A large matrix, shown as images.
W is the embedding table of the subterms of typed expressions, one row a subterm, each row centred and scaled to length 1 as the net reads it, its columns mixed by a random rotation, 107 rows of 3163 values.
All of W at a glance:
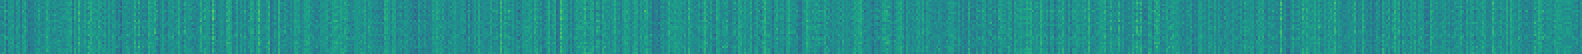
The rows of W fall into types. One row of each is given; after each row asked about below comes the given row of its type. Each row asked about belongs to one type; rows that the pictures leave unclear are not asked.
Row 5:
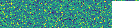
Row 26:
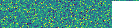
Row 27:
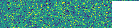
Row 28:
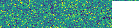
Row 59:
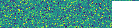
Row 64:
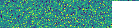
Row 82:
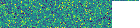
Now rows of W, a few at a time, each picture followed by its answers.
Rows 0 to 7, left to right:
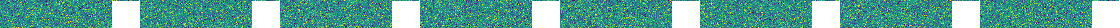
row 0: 64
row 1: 5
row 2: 59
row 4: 27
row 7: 64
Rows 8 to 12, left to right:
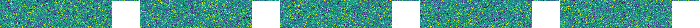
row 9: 28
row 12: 59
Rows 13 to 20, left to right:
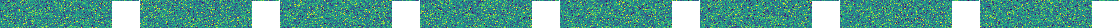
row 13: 59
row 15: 27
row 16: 28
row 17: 64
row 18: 27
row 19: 64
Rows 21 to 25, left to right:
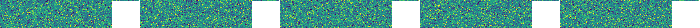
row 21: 64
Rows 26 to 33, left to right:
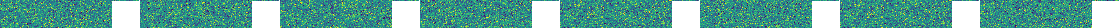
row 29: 59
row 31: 59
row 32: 27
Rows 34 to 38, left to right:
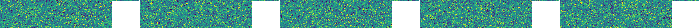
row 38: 28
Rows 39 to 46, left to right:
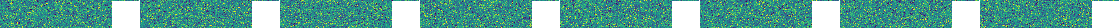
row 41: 59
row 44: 64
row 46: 26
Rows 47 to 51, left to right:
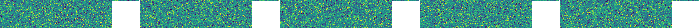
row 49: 82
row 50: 59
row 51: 64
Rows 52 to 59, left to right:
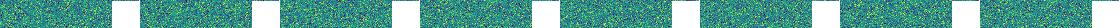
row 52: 82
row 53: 82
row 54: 26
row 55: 59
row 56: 5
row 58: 27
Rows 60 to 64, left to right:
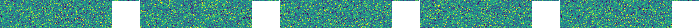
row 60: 64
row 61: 28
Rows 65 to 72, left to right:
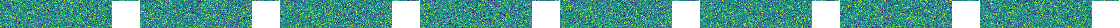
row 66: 28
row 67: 64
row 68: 26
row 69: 64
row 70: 5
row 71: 27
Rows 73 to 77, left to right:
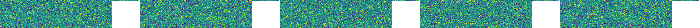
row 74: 27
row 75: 5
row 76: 59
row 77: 27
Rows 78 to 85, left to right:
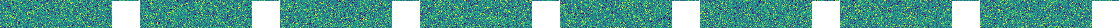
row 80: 26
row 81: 27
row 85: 59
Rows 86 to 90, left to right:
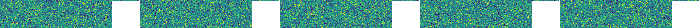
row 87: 59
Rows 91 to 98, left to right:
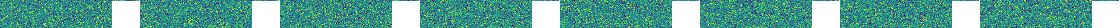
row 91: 5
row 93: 64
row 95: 59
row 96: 28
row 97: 26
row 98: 27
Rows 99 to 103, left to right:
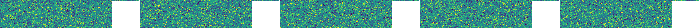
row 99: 27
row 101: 28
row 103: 5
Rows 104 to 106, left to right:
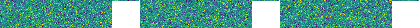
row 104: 64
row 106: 27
